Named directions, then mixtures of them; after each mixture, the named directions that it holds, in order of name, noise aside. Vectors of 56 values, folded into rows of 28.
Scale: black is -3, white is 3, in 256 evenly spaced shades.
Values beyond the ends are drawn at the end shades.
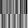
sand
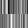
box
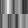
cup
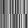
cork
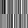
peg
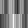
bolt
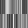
cup, peg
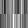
bolt, peg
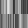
cup, peg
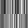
bolt, cork, peg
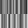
sand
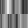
cup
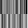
sand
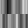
cup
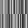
cork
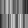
bolt, box, cup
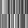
box, cork, peg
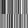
peg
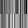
bolt, peg, sand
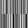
cork, peg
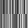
cork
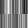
cork, cup, sand
